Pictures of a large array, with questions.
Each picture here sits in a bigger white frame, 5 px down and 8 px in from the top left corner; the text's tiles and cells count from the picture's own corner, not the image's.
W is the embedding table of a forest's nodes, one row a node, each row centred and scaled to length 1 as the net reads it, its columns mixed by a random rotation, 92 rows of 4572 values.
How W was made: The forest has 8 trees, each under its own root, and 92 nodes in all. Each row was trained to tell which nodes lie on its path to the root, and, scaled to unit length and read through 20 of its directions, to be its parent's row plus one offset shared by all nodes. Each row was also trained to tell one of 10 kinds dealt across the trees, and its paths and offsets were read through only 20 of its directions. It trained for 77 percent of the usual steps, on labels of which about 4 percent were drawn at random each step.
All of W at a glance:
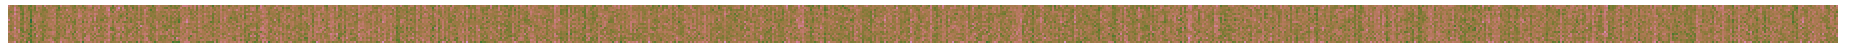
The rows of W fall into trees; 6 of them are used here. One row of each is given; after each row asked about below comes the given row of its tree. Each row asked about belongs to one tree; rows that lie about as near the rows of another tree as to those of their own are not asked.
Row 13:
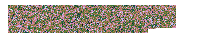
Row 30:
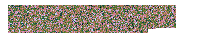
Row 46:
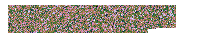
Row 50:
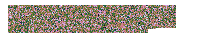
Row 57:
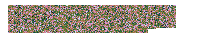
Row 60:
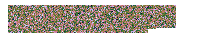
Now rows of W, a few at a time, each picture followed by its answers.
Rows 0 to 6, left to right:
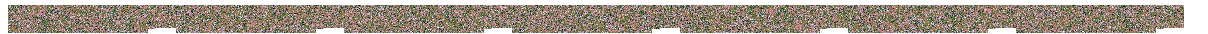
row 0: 30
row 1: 57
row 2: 13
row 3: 46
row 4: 50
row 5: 50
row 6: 13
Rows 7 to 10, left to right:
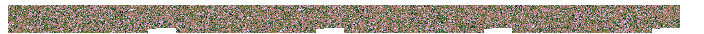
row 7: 30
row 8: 30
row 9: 60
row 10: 30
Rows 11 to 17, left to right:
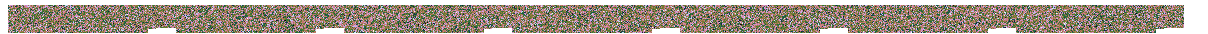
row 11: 57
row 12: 13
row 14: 60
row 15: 57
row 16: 50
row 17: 60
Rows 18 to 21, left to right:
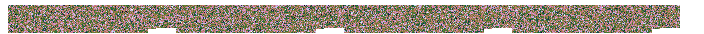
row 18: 30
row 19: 46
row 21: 57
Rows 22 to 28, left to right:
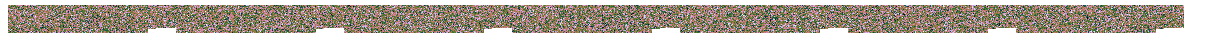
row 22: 13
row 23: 57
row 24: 30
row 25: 60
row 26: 60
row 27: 46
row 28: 46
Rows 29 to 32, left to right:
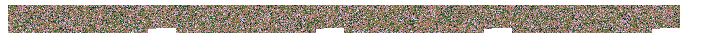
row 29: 50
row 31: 57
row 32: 30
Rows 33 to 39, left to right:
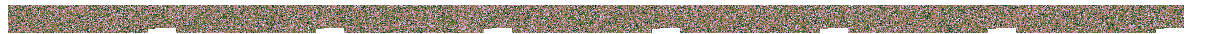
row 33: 46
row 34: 50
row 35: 50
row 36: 30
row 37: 57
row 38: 57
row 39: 57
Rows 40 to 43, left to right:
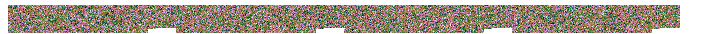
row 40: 50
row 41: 46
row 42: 46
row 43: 57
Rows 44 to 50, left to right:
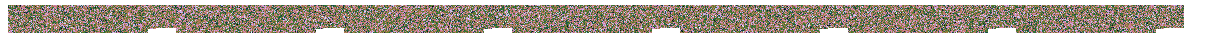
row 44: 50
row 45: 57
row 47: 13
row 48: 60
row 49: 30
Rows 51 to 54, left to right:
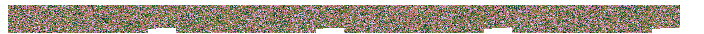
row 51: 60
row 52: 50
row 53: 46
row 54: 60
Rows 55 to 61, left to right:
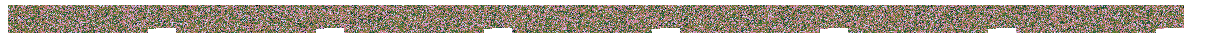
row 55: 50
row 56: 30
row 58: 60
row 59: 30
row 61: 50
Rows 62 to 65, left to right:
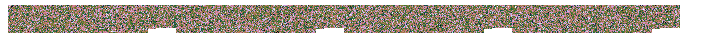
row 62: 30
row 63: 60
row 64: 30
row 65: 46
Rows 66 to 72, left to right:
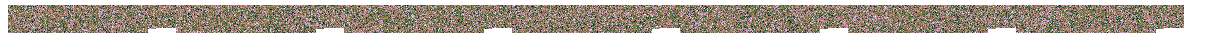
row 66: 60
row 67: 57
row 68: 57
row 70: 13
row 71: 13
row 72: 60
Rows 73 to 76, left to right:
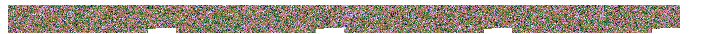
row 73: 60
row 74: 46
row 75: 57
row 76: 30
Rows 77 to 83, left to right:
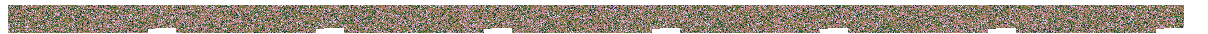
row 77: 30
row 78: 60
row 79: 50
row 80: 30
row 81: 46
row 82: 46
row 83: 60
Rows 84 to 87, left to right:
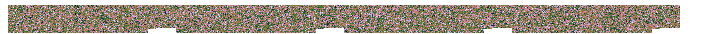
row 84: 60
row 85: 46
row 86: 60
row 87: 57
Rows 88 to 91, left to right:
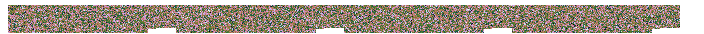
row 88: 30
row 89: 60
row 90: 50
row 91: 57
